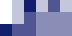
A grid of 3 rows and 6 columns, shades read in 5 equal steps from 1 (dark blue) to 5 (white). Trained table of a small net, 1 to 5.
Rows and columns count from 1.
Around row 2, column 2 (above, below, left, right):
4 2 5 2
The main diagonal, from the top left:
5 4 2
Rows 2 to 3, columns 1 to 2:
5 4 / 1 2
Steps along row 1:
down down up down up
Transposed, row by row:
5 5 1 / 4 4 2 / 1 2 2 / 4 3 3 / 2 3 3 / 4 3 3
